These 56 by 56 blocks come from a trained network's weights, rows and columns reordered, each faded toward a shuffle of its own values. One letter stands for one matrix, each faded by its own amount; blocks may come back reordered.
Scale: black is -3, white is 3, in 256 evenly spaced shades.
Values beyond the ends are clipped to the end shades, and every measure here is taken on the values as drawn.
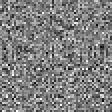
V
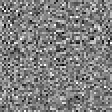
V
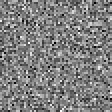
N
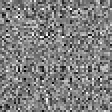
V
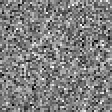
N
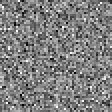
N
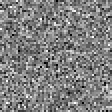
N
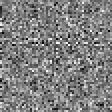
V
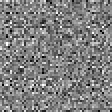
V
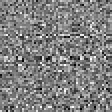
V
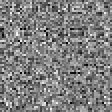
V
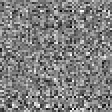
V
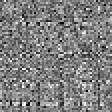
V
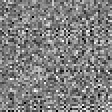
V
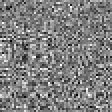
V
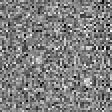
V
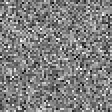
N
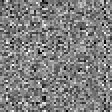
V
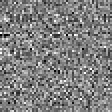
V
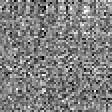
V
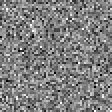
N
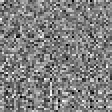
V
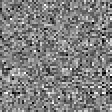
V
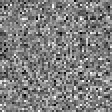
V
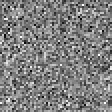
N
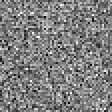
N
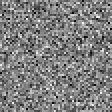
N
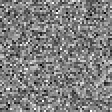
N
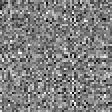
V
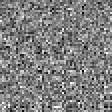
V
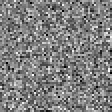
N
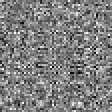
V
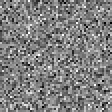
N
